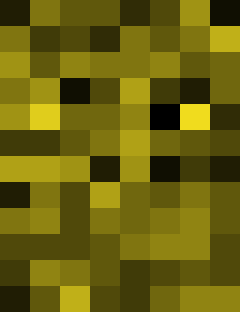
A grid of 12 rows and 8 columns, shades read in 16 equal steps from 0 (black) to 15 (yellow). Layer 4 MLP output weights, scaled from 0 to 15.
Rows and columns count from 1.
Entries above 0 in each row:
8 8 8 8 7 8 8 8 8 8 8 8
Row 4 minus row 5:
-2 -4 -6 -2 2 4 -13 4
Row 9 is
8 9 5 8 7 8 9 6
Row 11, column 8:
5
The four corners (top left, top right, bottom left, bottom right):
2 1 2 9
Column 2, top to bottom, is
8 4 6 10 14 4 11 8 9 5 9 6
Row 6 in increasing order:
4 4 5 6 6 7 8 11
